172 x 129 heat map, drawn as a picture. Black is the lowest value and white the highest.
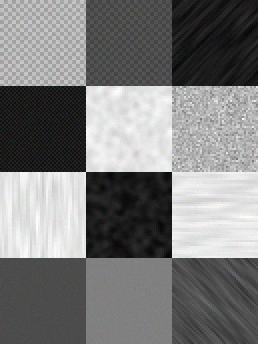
It is made of 4 by 3 panels. Panel 1,1: high, checkered. Panel 1,2: low, checkered, faint in contrast. Panel 1,3: very low, slanting up to the right, faint in contrast. Panel 2,1: very low, checkered, faint in contrast. Panel 2,2: very high, blotchy, faint in contrast. Panel 2,3: high, fine-grained. Panel 3,1: very high, streaked downward, faint in contrast. Panel 3,2: very low, blotchy, faint in contrast. Panel 3,3: very high, streaked across, faint in contrast. Panel 4,1: low, flat. Panel 4,2: middling, flat. Panel 4,3: low, slanting down to the right, faint in contrast.
